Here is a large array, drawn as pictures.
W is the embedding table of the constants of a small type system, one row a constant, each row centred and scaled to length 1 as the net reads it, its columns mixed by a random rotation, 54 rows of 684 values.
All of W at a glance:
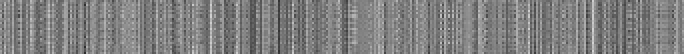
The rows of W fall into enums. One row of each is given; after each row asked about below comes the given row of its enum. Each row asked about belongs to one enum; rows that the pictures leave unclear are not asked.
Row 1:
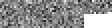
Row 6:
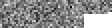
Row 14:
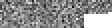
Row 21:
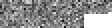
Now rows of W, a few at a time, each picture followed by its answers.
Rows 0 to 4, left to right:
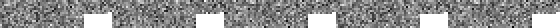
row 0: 6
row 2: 21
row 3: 6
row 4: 21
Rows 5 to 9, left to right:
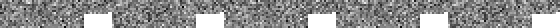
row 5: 21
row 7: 14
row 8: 21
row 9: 6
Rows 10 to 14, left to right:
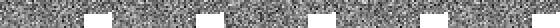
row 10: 14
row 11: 14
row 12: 6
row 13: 21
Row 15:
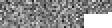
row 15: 14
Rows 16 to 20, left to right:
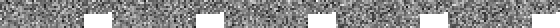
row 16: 14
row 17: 14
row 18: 1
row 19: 6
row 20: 6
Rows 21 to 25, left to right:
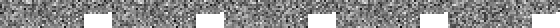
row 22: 21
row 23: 14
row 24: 21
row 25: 6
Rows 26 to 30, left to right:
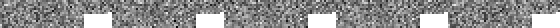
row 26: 6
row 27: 21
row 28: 14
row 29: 14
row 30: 6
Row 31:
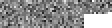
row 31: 1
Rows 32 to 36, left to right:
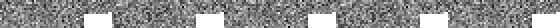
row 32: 14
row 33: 6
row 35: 6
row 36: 14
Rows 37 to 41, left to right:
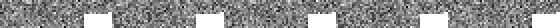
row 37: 21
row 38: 6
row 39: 1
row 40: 6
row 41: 14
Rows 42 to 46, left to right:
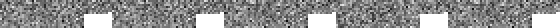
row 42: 14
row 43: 14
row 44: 21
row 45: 6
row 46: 21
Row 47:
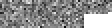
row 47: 21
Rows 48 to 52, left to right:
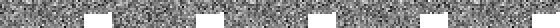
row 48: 21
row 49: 6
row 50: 21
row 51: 1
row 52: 21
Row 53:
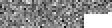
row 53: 21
